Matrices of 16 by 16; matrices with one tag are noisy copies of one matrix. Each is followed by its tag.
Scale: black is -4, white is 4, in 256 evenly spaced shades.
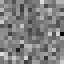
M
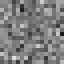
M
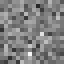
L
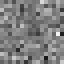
M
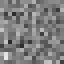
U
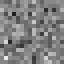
U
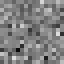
M
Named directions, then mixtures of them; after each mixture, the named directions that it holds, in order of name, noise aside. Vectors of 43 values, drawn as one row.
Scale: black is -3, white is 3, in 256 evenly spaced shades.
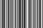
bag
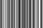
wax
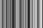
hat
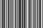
bag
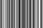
wax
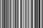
wax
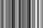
hat, wax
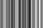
hat, wax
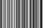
hat, wax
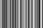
hat, wax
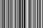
bag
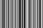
bag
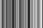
hat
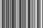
bag, hat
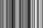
hat, wax
